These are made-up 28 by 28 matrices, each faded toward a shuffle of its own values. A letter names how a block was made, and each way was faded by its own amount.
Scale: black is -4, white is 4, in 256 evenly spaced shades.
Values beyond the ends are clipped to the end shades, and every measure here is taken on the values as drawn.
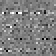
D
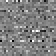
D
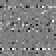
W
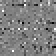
W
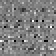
D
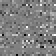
W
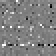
W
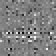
W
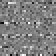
D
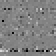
W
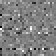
W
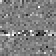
D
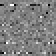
D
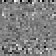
D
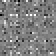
W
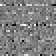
D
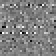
D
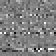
D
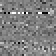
D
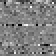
D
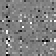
W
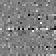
W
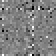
W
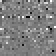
W
